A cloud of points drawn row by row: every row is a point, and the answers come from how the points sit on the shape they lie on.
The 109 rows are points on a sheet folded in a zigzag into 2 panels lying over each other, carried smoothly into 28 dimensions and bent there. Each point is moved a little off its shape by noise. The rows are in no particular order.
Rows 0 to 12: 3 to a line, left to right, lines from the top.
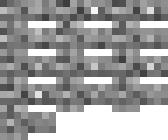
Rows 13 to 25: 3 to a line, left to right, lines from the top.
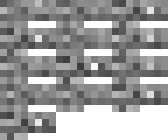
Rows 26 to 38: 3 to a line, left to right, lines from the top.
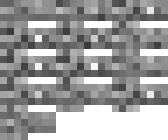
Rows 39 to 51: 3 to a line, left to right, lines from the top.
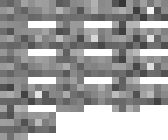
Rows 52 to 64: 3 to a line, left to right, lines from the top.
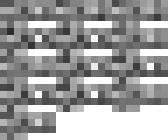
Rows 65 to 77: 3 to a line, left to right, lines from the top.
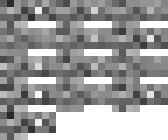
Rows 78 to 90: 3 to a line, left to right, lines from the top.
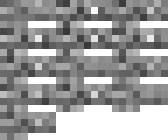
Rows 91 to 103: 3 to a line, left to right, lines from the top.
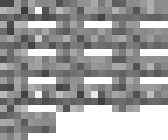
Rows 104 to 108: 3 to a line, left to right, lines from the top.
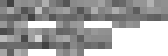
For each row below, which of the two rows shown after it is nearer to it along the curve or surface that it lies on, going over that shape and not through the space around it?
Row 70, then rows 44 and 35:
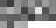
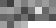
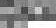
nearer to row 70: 35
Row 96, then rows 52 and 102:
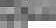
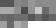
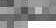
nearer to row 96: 52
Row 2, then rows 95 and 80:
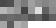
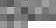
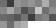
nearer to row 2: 95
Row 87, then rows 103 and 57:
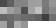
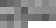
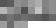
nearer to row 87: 103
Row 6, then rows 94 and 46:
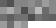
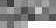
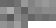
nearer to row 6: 46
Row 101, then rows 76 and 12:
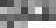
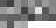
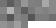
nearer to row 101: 76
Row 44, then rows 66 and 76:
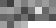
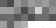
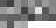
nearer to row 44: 66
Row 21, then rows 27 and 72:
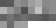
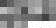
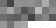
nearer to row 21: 72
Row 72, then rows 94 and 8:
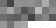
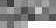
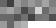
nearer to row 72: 94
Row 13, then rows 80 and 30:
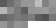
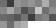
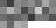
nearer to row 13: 80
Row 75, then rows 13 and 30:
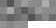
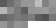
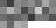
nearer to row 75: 13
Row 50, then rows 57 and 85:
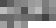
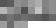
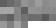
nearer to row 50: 85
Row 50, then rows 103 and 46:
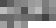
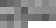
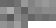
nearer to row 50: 103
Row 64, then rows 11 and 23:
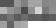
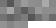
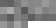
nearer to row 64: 11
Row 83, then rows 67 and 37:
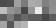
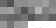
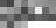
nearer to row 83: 37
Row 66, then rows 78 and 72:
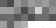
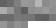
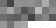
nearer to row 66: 72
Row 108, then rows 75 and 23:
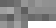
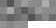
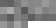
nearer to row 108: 23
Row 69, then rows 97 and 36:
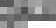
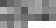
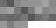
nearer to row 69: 36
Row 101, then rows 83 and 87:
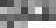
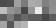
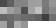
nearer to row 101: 87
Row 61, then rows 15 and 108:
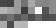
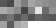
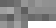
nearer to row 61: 15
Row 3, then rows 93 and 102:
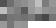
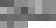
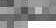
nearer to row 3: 93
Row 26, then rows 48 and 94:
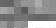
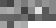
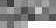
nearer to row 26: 94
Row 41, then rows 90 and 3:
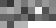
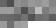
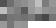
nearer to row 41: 90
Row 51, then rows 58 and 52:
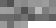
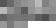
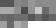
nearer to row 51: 58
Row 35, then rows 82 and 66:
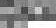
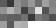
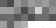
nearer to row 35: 82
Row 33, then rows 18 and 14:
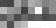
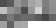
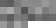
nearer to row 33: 18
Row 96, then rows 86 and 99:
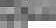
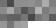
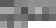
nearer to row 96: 99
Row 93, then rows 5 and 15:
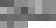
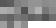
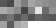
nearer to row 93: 15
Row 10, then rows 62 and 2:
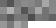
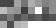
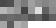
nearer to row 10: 2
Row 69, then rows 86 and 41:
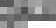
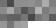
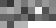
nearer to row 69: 86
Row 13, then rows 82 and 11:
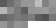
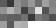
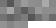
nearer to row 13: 11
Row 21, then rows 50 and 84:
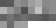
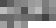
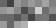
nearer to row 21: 84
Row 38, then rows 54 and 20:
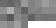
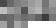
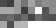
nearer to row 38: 54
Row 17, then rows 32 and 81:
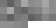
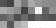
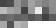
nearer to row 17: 32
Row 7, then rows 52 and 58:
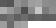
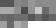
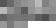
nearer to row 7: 58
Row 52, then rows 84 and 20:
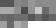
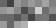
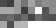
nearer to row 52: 20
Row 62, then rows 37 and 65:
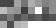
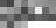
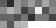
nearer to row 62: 37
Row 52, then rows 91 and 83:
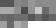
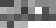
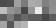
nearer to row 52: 91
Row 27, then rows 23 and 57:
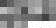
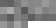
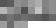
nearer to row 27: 23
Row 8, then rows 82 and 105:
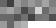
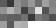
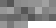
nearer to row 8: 105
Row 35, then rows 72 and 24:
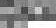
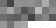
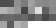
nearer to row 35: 24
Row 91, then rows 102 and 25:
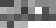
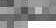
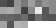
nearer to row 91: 25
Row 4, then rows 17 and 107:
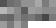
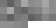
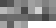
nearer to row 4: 107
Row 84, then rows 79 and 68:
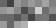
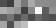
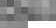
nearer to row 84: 79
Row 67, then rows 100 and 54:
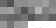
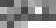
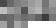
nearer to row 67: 100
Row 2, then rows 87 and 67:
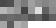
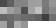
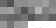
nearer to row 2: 87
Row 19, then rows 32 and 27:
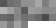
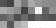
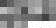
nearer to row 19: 27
